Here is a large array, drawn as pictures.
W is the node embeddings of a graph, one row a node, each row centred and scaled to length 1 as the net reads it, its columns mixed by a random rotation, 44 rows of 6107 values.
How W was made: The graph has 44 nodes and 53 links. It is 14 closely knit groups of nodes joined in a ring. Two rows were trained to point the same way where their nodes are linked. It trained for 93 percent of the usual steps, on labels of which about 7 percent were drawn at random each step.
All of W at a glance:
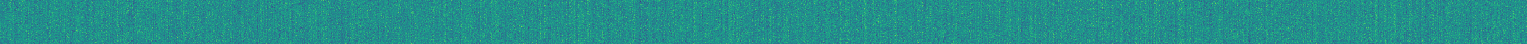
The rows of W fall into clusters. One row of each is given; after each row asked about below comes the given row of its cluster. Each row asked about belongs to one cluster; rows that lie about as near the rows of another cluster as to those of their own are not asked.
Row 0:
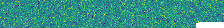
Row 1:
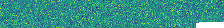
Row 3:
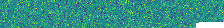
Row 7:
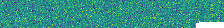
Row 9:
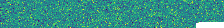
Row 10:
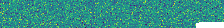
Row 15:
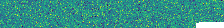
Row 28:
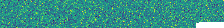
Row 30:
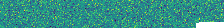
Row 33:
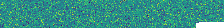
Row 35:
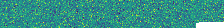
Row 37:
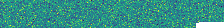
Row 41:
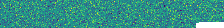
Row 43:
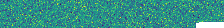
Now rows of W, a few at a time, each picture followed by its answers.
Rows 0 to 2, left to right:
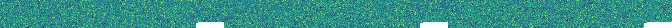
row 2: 3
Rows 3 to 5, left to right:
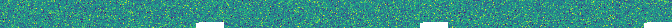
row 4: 28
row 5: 10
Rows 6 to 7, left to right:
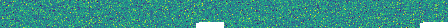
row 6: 3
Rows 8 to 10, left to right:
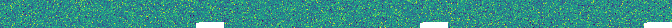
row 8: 43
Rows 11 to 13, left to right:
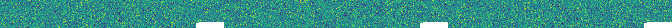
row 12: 43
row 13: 33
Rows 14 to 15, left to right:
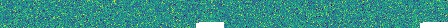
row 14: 1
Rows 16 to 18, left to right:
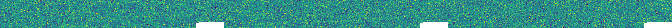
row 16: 41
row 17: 35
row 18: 15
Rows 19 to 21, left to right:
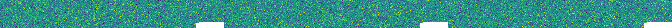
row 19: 0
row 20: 9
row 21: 15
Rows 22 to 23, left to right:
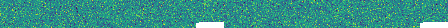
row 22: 35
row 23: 37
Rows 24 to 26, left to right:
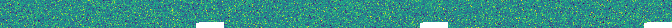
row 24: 1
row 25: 30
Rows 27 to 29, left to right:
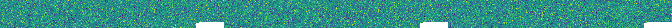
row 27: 28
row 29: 0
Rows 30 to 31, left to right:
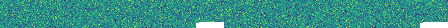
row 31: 30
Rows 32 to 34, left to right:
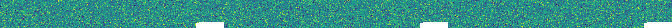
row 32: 10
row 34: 37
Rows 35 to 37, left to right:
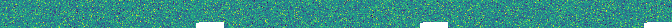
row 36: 33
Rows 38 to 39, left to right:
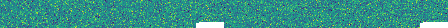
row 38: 28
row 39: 7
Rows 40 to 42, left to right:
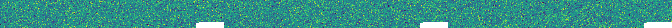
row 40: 41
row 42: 9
